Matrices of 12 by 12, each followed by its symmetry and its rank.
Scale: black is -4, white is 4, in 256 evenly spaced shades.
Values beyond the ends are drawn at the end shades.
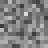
neither, full rank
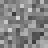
symmetric, full rank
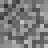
symmetric, full rank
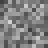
neither, full rank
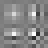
symmetric, rank one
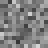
neither, full rank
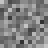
symmetric, full rank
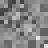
symmetric, full rank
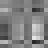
neither, rank one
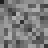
symmetric, full rank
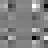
neither, rank one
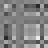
symmetric, rank one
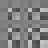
symmetric, rank one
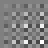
symmetric, rank one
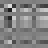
neither, rank one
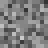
neither, full rank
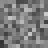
neither, full rank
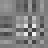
symmetric, rank one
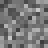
symmetric, full rank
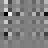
neither, rank one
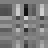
neither, rank one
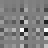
neither, rank one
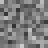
neither, full rank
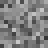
neither, full rank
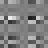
neither, rank one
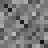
symmetric, full rank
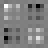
symmetric, rank one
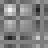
symmetric, rank one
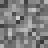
symmetric, full rank
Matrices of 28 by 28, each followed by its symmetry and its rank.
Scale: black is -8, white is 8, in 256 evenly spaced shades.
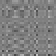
neither, rank two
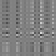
neither, rank one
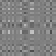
symmetric, rank two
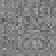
neither, rank five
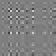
symmetric, rank two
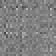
neither, rank five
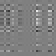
neither, rank one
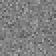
antisymmetric, full rank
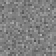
antisymmetric, full rank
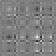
symmetric, rank two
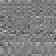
neither, rank five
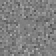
antisymmetric, full rank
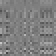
neither, rank two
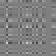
neither, rank one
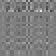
neither, rank two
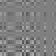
neither, rank one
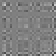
symmetric, rank two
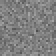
antisymmetric, full rank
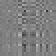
neither, rank two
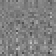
neither, rank five
